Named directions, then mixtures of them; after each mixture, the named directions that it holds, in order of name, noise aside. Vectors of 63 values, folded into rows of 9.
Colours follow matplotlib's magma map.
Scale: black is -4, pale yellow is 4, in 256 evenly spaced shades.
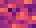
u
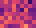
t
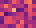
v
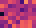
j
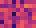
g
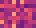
g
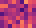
j, v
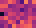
j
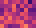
t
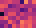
j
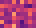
g, t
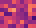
u, v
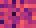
g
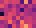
j, t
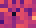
g, u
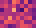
t, v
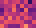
t
